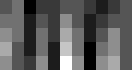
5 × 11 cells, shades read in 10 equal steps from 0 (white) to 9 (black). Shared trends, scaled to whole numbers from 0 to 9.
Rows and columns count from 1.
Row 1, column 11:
6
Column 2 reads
5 5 5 6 6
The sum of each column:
22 27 40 27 37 15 26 41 30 24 30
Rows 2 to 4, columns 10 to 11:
6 6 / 4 6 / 4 6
